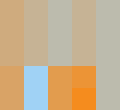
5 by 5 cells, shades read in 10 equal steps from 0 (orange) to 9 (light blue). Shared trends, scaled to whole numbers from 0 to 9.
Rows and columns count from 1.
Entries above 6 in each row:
0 0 0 1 1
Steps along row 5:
up down down up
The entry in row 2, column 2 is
5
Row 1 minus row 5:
1 -4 4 5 0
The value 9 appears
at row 4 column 2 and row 5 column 2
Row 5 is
3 9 2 0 6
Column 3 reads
6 6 6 2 2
